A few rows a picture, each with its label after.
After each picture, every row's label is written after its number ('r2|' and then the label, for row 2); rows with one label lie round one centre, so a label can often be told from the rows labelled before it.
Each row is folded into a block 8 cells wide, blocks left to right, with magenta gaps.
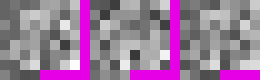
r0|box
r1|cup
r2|box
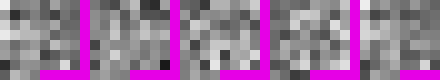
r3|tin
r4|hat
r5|cup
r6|box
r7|tin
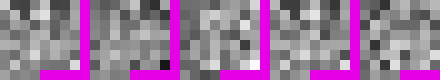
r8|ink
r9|hat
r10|box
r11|ink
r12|cup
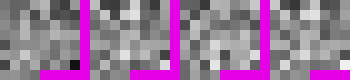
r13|hat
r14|ink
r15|cup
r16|ink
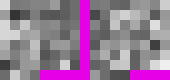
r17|tin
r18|box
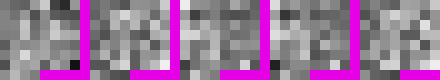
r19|hat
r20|box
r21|tin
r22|tin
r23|box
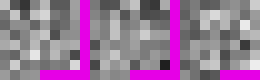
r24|ink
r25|hat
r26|box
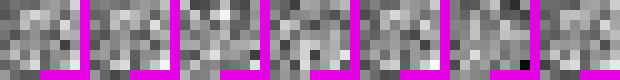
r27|box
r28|box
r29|ink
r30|cup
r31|box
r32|hat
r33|box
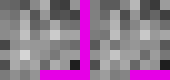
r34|hat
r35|hat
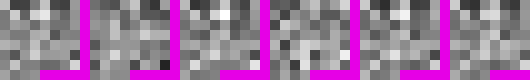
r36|ink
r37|hat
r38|ink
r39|cup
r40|ink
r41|ink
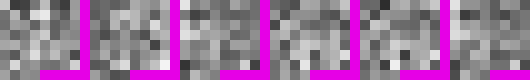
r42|ink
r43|box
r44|tin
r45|cup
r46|cup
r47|tin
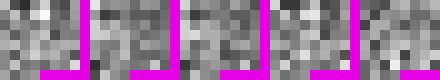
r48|ink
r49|tin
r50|tin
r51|ink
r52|cup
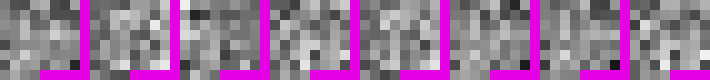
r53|hat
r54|box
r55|tin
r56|cup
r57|box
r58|hat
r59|hat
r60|cup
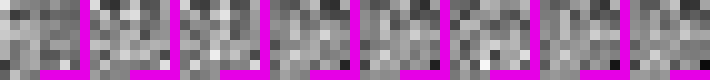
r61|tin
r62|ink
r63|ink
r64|hat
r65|hat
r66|cup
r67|hat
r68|hat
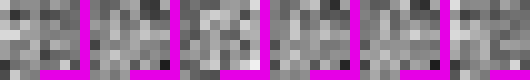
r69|tin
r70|hat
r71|box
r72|hat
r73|hat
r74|tin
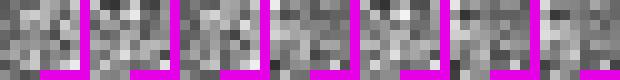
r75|box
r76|ink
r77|box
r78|tin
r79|ink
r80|tin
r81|tin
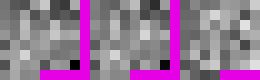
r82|hat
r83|hat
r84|box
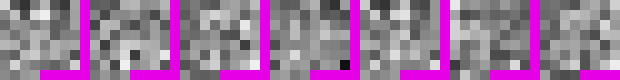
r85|ink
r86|cup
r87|box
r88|hat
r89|ink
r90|tin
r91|box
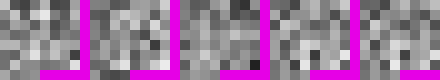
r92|ink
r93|box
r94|hat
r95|cup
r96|cup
